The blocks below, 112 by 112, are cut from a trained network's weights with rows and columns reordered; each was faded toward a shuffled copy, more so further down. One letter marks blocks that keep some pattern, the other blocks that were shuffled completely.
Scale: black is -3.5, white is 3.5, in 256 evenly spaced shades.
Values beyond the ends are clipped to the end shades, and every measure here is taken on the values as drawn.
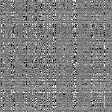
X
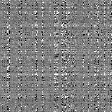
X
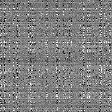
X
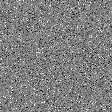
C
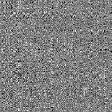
X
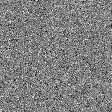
C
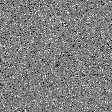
C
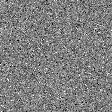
C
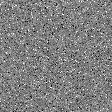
C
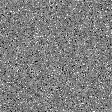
C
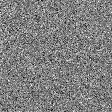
C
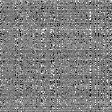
X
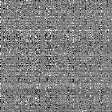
X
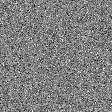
C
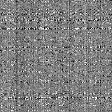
X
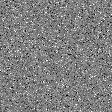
C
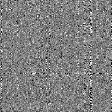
X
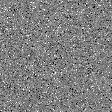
C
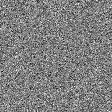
C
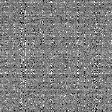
X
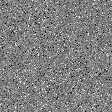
C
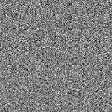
X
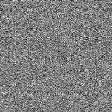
X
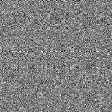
X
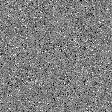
C
